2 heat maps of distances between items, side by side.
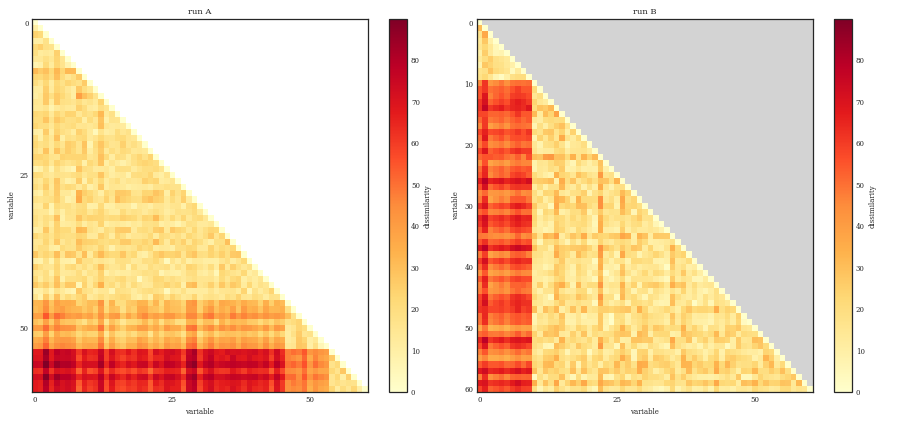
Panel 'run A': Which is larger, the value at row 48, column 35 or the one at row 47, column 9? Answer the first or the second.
the first
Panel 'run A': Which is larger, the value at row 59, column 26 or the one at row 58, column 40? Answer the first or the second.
the second
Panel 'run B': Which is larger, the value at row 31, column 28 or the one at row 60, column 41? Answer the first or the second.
the second
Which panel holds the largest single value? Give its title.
run A
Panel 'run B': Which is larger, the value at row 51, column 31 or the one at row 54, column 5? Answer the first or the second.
the second
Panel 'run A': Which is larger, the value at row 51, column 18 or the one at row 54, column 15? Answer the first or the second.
the second
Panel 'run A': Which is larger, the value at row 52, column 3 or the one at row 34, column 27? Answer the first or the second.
the first
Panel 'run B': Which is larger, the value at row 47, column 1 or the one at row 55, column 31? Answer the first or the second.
the first
